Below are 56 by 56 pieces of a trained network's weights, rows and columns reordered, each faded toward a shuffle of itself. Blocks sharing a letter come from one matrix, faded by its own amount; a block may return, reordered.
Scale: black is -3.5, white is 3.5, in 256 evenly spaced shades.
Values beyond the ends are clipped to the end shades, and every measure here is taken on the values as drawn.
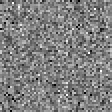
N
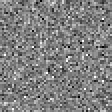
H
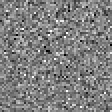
H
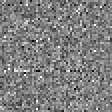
N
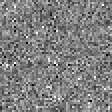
H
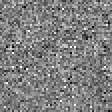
H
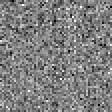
N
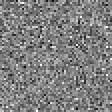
H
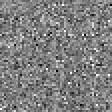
N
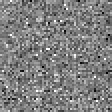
N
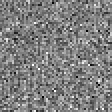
N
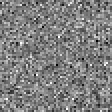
N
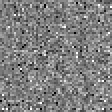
N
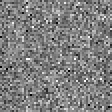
N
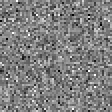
H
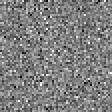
H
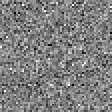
H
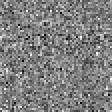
N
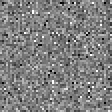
N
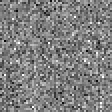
N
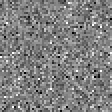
N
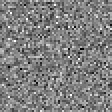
H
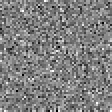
H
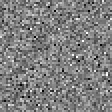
H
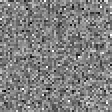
N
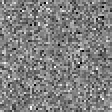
N
